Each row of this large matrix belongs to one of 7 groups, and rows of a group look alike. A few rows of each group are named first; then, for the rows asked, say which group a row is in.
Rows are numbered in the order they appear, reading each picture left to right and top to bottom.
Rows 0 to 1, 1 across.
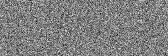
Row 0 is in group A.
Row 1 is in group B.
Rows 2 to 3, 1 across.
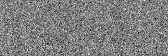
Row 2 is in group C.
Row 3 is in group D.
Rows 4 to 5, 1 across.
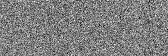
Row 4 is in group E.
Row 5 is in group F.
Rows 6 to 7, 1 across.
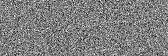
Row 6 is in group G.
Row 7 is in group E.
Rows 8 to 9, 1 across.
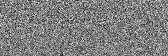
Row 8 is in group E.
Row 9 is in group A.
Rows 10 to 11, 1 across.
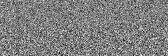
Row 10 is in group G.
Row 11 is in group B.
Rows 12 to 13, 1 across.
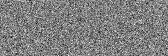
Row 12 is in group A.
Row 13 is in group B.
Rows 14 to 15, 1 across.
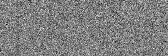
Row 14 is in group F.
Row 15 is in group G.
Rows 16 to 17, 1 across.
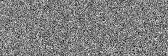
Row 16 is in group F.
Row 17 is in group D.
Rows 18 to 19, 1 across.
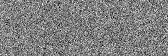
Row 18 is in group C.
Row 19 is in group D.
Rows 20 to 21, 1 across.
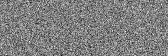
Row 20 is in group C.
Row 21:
A
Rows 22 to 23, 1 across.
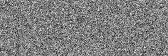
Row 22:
A
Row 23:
G
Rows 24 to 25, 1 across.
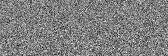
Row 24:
F
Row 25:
B
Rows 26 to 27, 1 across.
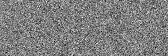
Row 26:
C
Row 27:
F
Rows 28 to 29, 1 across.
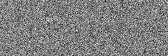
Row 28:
D
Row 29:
F
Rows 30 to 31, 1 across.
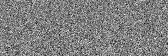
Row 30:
A
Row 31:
C
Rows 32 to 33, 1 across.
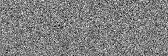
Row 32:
B
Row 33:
F
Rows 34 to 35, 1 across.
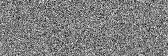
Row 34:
G
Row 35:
E
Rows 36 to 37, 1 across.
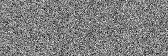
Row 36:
F
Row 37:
F
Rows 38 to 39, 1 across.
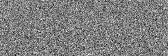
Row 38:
D
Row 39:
E
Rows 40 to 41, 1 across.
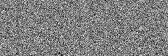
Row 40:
B
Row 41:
B
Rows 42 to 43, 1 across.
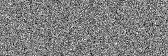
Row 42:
F
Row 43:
A
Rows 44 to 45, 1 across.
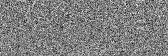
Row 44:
A
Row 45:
G
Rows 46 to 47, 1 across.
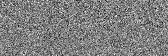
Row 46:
E
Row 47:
C
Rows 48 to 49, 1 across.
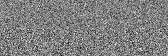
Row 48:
C
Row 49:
A
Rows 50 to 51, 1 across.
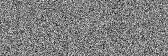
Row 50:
G
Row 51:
F
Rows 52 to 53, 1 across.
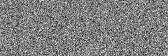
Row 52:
B
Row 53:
G
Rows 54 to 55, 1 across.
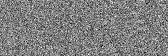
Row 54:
A
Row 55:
D
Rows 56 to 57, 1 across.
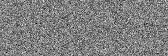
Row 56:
F
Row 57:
F
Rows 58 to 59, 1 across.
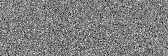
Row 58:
D
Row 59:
E
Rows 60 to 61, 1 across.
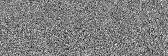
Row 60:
C
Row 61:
E
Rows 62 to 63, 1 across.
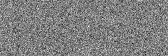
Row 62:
D
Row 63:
G
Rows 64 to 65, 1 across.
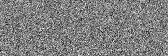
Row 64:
C
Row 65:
G
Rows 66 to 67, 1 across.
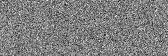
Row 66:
E
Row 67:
D
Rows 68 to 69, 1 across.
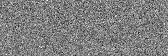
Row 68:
E
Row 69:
D
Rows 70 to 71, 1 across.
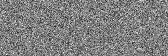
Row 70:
B
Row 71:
A
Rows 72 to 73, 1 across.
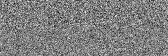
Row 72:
E
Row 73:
G
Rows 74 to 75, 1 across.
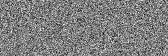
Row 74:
A
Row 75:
G
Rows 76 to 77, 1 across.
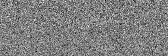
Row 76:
G
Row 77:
F
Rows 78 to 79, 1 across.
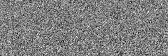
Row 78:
C
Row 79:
D
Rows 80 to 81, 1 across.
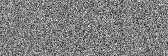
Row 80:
D
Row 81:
E
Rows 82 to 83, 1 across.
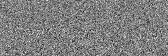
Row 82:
E
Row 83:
C
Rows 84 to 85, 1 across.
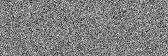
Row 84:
C
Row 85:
A
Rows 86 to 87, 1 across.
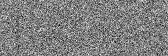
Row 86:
B
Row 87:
G
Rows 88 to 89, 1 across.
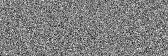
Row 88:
B
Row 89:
A
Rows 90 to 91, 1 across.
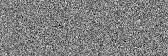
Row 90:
B
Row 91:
D
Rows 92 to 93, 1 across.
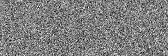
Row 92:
C
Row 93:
E
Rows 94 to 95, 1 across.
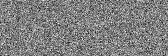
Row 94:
G
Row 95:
A
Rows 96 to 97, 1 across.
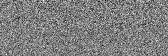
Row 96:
G
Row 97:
D
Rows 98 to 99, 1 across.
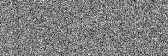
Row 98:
G
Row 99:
D
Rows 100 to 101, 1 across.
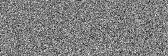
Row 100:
E
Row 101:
G
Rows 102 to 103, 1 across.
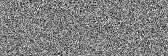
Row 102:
C
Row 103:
B
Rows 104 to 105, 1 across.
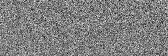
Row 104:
G
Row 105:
F
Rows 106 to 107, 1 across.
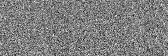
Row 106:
E
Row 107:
E
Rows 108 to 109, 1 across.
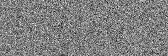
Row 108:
B
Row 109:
F
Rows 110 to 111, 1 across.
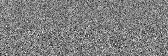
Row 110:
D
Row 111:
C
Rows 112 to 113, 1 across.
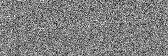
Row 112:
G
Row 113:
G
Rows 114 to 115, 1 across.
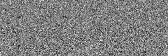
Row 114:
B
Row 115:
G
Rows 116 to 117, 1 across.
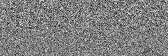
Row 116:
B
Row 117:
E
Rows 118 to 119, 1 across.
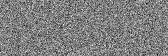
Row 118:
A
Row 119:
G
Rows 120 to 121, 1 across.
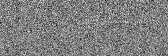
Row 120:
G
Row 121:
C
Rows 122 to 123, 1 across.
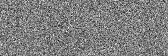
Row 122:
B
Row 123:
E
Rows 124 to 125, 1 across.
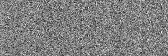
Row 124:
C
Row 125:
C
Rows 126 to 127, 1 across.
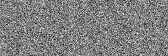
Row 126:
F
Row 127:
B
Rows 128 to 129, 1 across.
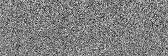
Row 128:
F
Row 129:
G
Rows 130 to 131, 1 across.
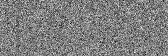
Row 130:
B
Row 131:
G
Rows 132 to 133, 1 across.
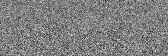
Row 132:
G
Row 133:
F
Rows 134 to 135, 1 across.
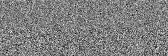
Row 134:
A
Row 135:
F
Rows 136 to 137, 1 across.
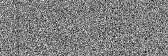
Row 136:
G
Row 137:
G
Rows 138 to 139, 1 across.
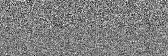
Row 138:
A
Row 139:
A
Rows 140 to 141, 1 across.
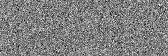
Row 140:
D
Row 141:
G
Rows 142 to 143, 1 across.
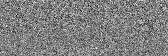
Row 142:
A
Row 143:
G
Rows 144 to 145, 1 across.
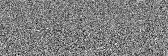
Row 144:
A
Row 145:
E
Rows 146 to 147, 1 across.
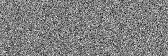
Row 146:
D
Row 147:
C
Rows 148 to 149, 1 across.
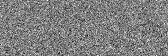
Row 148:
E
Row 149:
C
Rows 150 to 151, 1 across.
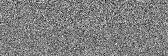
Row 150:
G
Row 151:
E
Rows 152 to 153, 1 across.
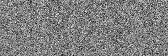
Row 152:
F
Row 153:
F
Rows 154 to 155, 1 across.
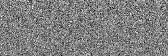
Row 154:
A
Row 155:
A
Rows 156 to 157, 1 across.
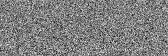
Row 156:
A
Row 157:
G
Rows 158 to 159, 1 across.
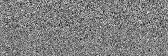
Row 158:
C
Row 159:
C
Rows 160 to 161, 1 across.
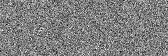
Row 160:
F
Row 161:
G
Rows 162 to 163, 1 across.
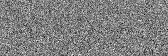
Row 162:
A
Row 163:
F
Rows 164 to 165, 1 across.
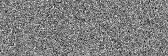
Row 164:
E
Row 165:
G
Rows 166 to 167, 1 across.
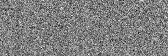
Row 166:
B
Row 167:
D
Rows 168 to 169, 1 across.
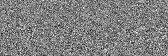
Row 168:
B
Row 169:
A
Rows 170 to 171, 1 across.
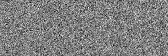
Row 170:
C
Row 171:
C
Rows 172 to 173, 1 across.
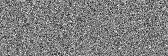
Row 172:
A
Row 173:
B
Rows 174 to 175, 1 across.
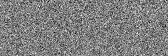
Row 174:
C
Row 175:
B
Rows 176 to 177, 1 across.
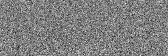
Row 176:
A
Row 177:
G
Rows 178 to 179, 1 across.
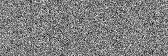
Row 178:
F
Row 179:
F
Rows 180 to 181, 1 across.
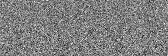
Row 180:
E
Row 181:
F
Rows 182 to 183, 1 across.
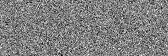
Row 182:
C
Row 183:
B
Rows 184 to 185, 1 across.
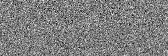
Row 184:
G
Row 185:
E
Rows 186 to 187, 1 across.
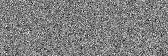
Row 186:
A
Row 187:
C
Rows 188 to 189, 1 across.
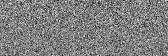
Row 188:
F
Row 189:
C
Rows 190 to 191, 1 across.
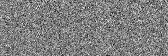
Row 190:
C
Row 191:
C
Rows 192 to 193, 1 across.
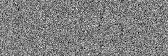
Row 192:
D
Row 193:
D
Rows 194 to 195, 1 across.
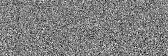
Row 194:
G
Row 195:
D
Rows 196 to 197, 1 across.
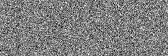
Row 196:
B
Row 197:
G
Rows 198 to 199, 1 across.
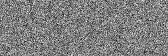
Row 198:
A
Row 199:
F
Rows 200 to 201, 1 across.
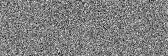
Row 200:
E
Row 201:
B
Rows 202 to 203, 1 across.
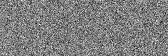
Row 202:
F
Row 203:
D
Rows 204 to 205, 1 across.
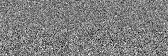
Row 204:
E
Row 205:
D
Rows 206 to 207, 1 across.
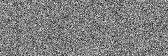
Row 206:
F
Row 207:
G
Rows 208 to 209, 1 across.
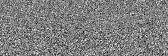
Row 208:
A
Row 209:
E
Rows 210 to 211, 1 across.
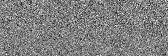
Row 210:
F
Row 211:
C
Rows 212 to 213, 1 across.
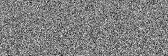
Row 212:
C
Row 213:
B
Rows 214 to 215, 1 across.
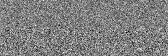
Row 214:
B
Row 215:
A
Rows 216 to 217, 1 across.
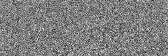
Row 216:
G
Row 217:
G
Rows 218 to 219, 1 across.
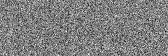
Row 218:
A
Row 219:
D
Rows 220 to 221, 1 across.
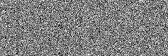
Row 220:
B
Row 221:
B
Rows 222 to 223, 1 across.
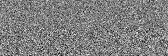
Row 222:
E
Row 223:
B
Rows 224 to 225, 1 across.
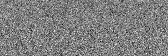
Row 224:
D
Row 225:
A
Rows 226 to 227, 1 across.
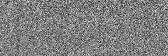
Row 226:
D
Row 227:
G
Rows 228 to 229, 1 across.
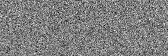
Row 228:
E
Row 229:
F
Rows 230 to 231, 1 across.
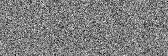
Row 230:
F
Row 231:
E
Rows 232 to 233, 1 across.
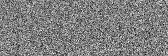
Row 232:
A
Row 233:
G
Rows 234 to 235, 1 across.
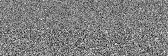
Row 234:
D
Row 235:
E
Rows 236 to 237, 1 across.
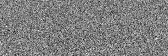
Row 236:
D
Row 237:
E
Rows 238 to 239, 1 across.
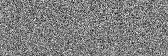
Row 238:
G
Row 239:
A
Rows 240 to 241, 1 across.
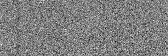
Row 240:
G
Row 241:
G
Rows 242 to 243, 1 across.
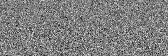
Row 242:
B
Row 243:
A
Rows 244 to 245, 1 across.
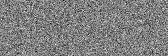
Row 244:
A
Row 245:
F
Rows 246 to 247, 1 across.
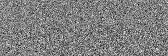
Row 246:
D
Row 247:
F
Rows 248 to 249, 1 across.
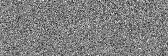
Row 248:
G
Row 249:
C
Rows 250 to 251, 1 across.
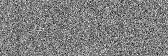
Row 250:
D
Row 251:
G
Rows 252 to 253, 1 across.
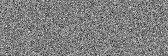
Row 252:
D
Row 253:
C
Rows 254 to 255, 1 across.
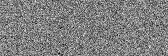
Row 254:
F
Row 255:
B
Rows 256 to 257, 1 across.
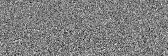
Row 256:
C
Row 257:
E
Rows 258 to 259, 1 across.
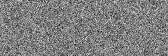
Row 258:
C
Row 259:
F
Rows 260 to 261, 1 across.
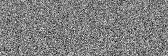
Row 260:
F
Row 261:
G
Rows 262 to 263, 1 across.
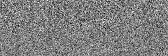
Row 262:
E
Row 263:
G
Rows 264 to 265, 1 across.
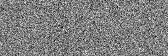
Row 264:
B
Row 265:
E
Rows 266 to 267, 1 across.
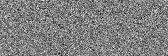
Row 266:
D
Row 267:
B
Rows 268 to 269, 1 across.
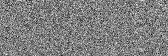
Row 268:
A
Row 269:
A
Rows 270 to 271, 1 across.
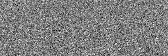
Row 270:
D
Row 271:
E
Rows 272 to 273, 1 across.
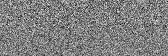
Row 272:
F
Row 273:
A
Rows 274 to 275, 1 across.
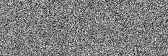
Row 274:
F
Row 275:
D
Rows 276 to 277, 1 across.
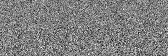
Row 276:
F
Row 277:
D
